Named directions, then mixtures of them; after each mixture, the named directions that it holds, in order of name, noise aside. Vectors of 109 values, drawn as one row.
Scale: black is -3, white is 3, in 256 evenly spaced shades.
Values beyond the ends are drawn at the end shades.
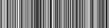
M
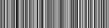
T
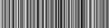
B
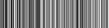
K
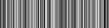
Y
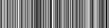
M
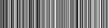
K, T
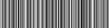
B, M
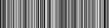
Y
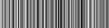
B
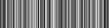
Y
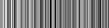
K, M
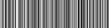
B, T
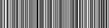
M, T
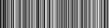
K, Y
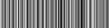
B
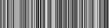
M, Y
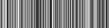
M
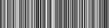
M, Y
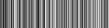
K, Y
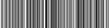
B, Y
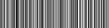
T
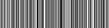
B, T
